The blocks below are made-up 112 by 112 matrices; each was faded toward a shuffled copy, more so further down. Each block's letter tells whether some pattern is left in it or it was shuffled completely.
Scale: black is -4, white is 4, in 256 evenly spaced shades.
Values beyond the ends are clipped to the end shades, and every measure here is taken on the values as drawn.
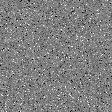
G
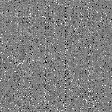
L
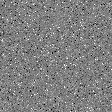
G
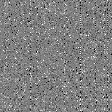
L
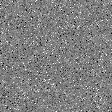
G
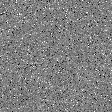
G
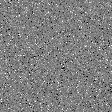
G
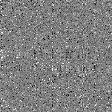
L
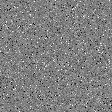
G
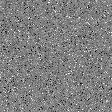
G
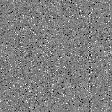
L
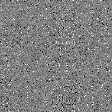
L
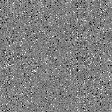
L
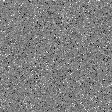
G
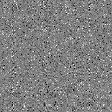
L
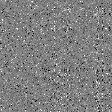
L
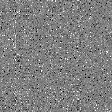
L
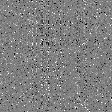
L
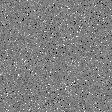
G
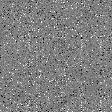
L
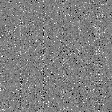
L
